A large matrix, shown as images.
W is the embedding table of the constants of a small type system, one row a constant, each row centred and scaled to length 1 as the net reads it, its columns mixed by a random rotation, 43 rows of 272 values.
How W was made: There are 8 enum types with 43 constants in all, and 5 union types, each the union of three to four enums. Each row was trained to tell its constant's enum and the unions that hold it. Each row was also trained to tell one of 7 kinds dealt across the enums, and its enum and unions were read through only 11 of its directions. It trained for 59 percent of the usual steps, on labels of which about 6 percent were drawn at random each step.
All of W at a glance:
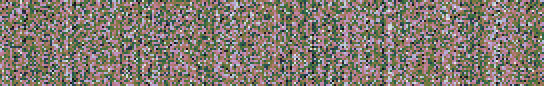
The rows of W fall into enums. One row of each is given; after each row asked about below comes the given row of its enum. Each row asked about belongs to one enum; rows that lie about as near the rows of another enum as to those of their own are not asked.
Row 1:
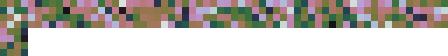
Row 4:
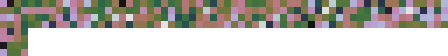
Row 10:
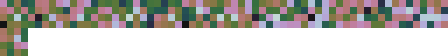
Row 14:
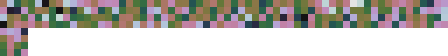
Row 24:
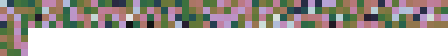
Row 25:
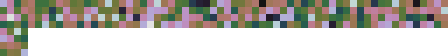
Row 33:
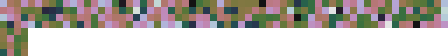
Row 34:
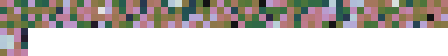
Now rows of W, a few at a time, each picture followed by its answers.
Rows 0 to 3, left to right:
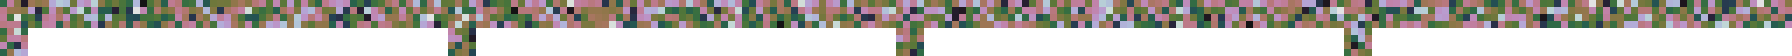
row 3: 24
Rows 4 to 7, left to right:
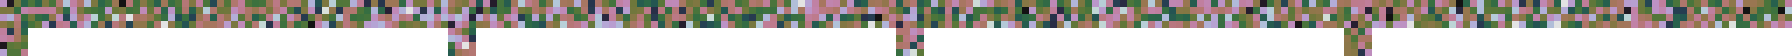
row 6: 10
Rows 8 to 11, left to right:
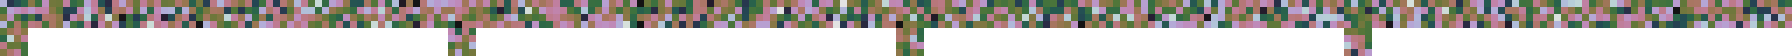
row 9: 33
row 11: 34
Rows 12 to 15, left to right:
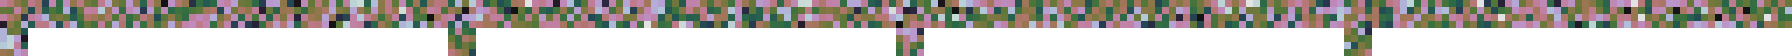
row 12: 34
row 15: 24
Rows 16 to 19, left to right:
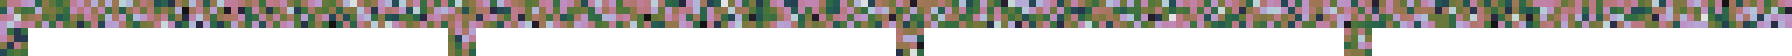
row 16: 1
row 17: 14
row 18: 34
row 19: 10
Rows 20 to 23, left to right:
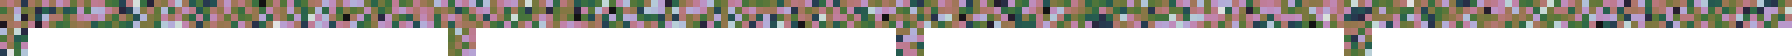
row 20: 24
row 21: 14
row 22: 24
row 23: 14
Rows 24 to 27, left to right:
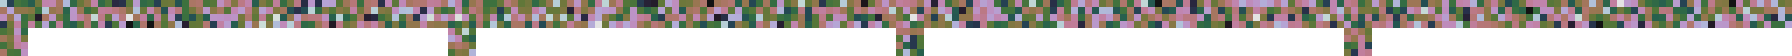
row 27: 34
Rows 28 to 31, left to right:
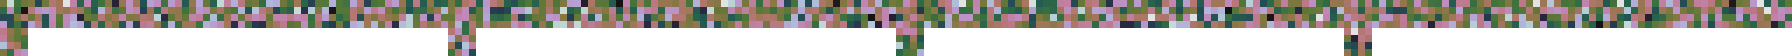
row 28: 34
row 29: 1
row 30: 24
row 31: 14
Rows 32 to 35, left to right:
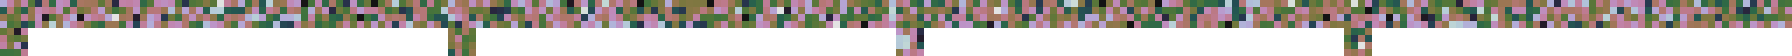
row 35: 1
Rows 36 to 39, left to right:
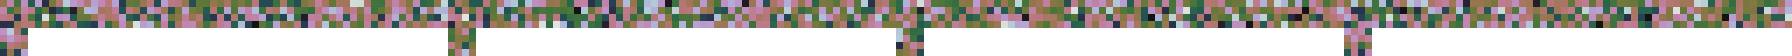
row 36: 14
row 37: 10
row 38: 1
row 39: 14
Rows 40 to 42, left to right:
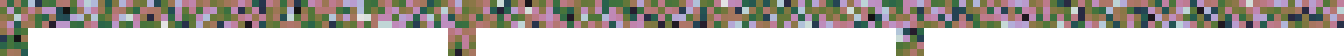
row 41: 34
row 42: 1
